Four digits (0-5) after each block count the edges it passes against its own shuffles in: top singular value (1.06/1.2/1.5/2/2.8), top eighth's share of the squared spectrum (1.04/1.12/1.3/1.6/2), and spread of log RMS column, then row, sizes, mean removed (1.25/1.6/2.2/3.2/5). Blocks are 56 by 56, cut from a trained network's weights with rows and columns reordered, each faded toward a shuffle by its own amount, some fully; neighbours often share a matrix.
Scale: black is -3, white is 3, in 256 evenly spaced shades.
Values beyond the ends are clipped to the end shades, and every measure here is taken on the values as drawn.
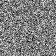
1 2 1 0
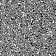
0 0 0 0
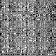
3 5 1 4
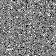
1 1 0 0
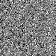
1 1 0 0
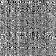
3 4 1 3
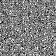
1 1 0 0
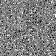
2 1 0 0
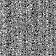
3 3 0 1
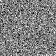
1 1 0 0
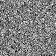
0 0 0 0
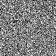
0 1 0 0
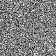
0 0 0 0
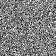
1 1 0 0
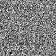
2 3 1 0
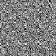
3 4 2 1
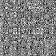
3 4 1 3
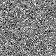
1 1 0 0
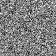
0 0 0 0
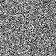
1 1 0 0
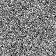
0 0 0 0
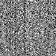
2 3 0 2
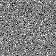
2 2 0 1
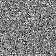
0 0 0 0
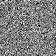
2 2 0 1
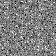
0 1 0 0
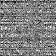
4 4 2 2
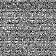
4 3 2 2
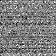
3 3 1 2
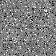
1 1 0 0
